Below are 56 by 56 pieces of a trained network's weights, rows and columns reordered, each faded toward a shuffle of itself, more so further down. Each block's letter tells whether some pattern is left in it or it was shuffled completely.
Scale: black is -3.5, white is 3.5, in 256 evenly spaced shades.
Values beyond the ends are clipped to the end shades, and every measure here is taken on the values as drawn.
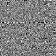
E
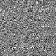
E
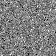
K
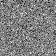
K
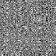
E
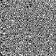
E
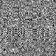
E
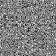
E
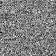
E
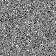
K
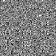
E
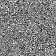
K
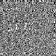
E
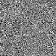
E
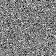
K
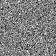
K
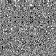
E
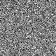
K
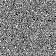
K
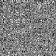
E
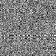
E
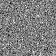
K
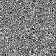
E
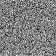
K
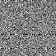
E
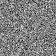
K
